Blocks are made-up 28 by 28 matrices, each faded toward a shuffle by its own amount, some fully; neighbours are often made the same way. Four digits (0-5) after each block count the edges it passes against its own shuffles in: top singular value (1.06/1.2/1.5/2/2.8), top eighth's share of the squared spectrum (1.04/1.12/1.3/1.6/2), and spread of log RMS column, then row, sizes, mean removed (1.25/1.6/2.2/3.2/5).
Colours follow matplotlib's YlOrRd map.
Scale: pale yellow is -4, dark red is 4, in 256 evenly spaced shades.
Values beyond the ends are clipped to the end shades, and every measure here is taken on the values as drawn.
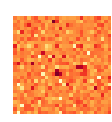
0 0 0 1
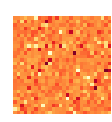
0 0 0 0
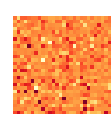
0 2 0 1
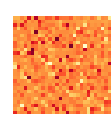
0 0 0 0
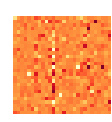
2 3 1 0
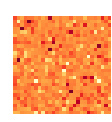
0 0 0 0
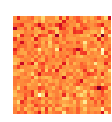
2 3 2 1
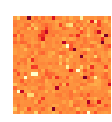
0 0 0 0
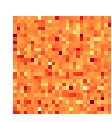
2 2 0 0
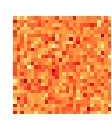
0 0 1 0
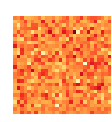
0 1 0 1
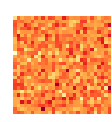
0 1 0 0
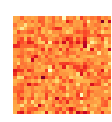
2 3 0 1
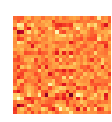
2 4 1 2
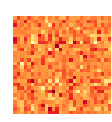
3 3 1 1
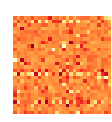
3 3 0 2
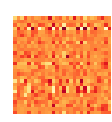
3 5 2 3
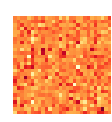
2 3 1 0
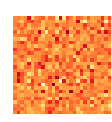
2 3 1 0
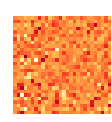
1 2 1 0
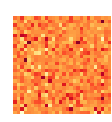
3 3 1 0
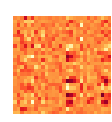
3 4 2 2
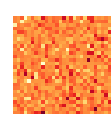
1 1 0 0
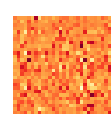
3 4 2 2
